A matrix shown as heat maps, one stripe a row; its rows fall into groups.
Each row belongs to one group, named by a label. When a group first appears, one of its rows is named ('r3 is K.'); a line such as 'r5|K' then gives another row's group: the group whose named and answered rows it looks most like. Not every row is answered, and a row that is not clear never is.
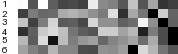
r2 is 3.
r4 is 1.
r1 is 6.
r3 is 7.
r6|7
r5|6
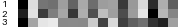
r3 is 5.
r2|3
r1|3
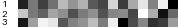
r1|3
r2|7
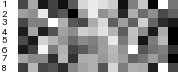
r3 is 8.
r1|3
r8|3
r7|6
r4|3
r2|6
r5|1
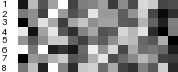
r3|5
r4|7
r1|8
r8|3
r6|6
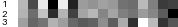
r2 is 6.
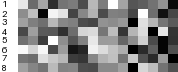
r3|7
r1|6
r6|6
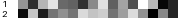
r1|7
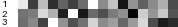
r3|8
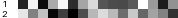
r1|8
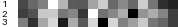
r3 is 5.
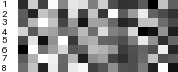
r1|3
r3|5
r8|3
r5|8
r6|3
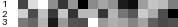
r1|5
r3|6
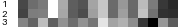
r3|1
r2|8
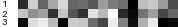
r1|8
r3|5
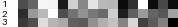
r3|1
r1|5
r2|5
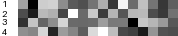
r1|7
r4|6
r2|5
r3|8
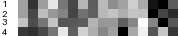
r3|7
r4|3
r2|1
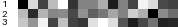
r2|1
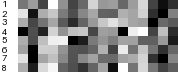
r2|7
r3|1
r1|8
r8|7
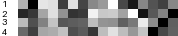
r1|5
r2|1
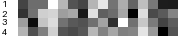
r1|8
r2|5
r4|7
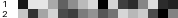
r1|5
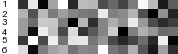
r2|1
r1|8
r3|1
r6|1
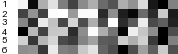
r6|3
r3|5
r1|7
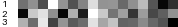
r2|5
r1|8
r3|6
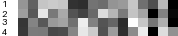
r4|3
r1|1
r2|1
